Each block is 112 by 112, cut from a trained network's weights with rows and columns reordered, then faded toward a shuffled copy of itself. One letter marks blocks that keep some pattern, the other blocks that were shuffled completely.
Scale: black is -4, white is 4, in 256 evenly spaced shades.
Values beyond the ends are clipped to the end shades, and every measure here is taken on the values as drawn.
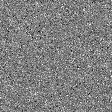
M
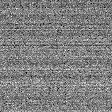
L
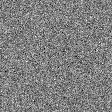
M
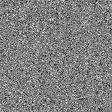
M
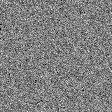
M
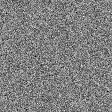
M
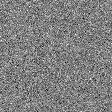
M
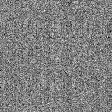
L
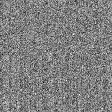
L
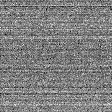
L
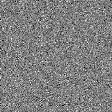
L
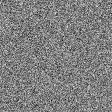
M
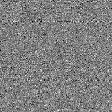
L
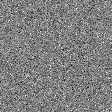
M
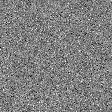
M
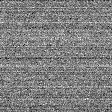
L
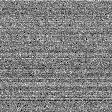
L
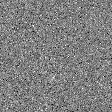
M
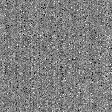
L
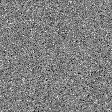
M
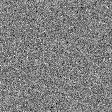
M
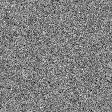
M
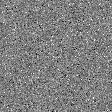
M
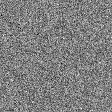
M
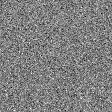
M
